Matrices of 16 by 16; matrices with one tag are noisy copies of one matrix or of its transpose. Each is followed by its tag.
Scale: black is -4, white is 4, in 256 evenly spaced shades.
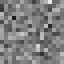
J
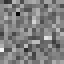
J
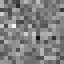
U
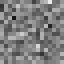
J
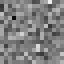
J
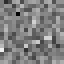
J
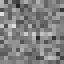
U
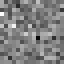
U
